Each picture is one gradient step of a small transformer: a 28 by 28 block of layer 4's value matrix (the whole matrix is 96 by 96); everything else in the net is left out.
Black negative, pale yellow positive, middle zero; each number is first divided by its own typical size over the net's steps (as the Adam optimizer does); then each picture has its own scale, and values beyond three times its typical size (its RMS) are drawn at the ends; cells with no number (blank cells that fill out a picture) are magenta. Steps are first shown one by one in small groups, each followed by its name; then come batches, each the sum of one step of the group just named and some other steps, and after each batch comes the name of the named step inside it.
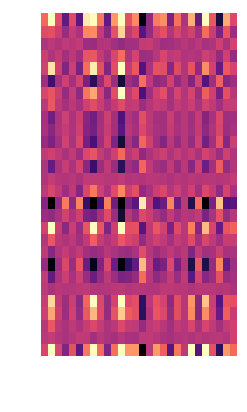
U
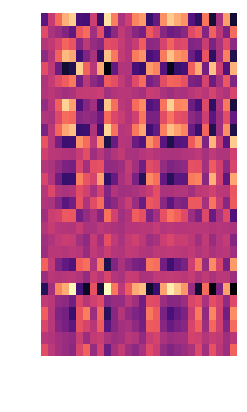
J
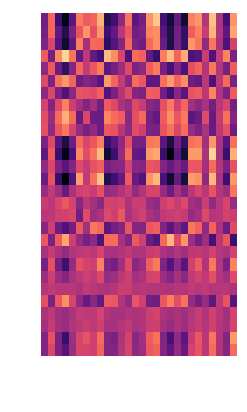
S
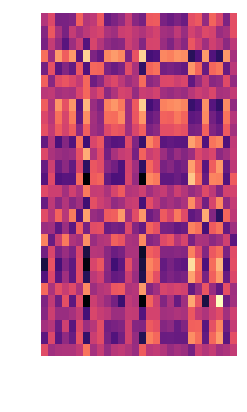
S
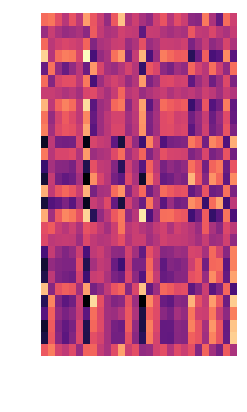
U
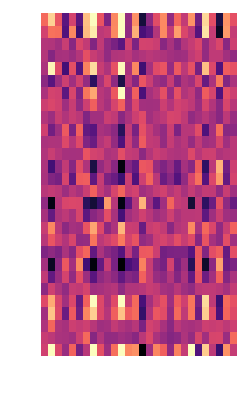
U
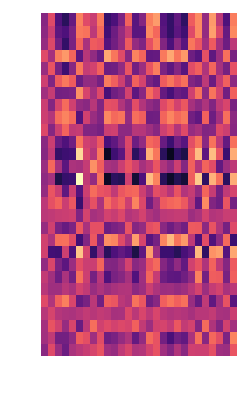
S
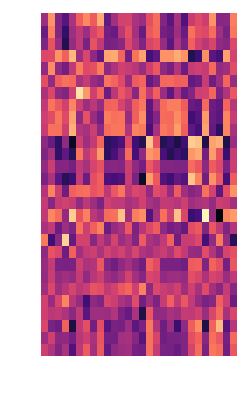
S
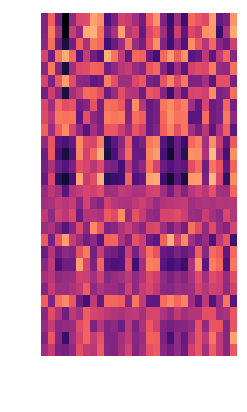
S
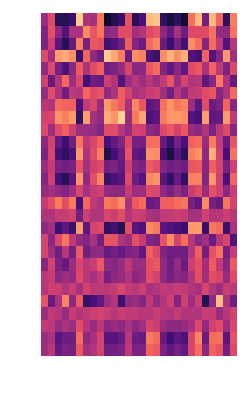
S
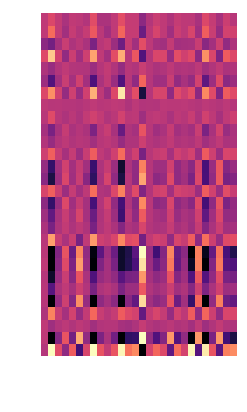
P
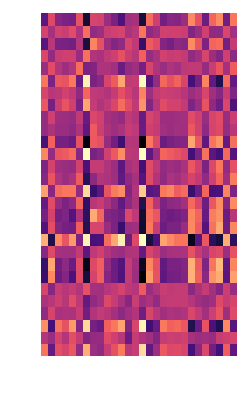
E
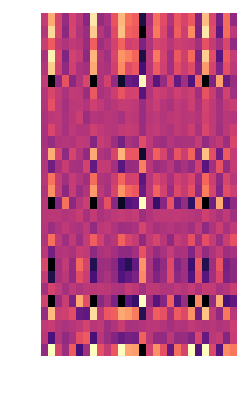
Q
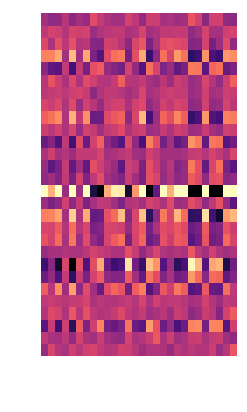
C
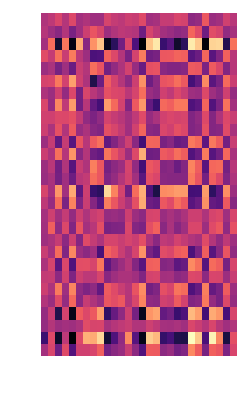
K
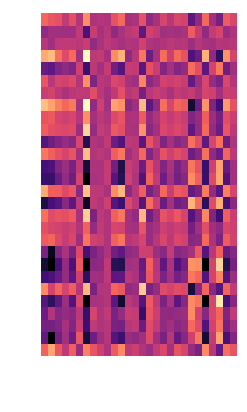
P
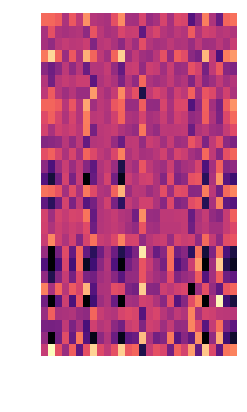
P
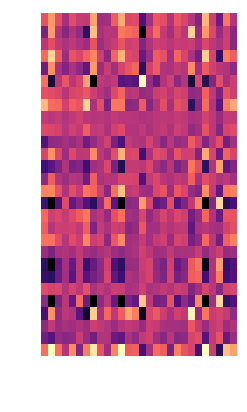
Q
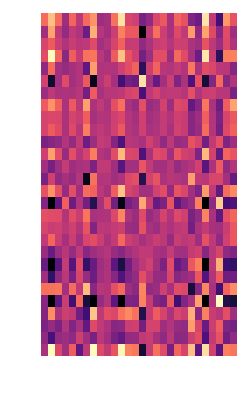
Q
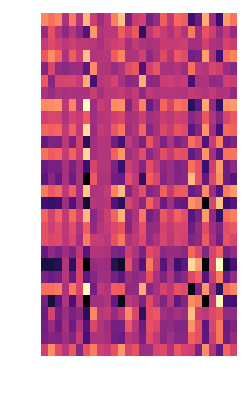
Q
